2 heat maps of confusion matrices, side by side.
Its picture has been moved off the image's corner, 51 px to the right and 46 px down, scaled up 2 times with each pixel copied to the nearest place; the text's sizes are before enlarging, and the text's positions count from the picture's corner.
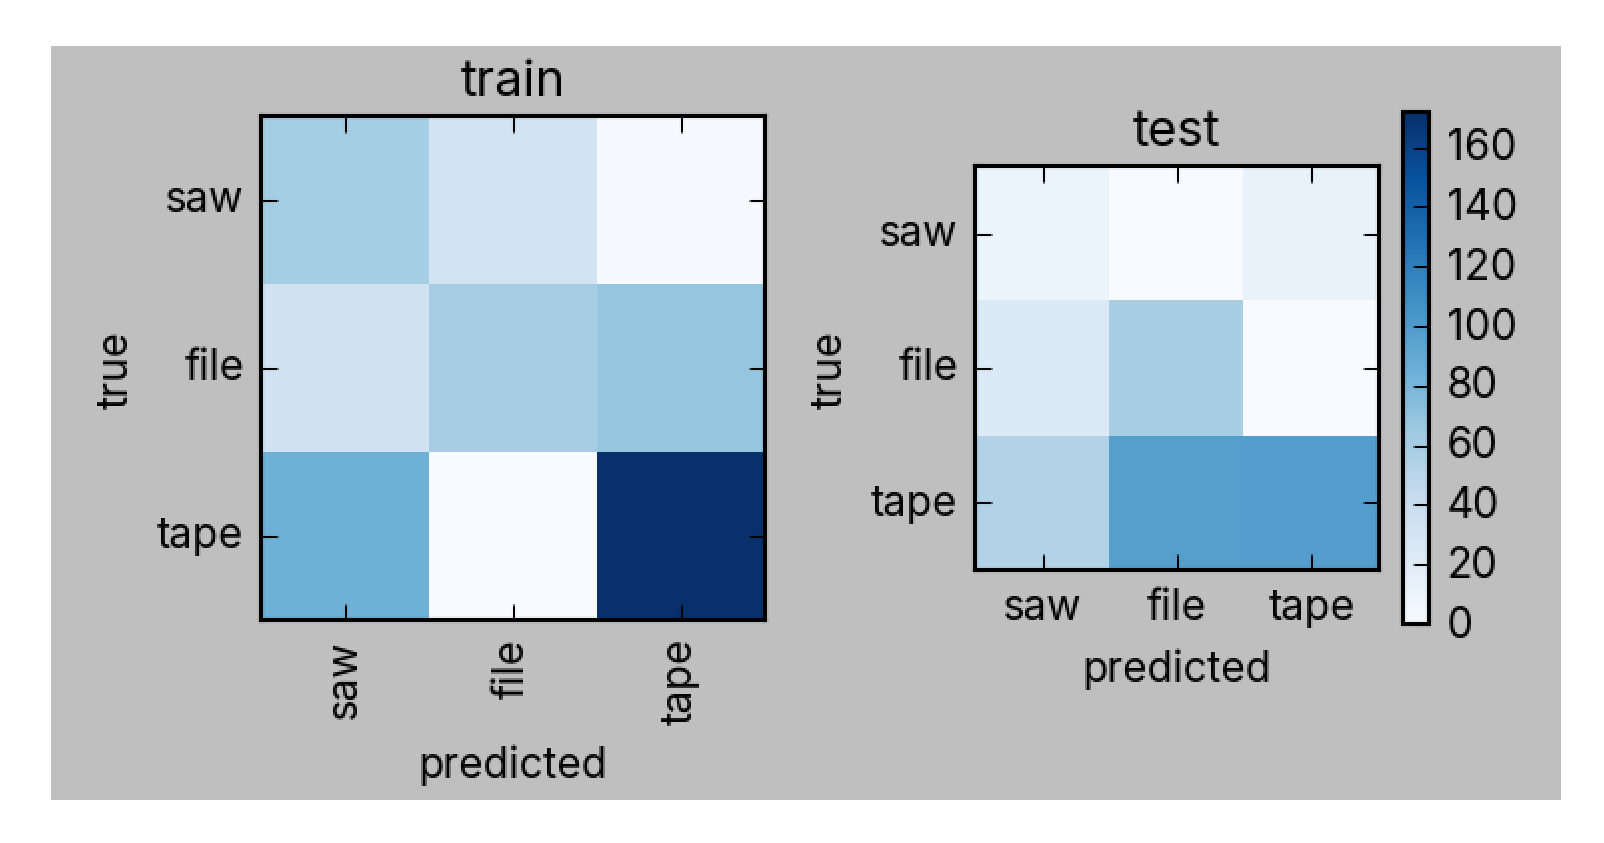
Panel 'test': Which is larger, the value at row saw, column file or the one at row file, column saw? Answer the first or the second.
the second
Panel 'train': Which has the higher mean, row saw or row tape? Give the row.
tape
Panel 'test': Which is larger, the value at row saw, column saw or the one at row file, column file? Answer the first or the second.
the second
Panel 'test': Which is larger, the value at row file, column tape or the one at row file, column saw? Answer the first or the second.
the second
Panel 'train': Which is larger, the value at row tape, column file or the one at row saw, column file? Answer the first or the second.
the second
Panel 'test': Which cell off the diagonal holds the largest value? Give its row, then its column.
tape, file
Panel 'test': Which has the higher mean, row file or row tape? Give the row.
tape
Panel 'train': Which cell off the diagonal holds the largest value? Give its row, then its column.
tape, saw
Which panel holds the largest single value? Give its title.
train
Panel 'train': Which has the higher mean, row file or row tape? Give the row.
tape
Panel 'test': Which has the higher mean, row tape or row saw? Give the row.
tape
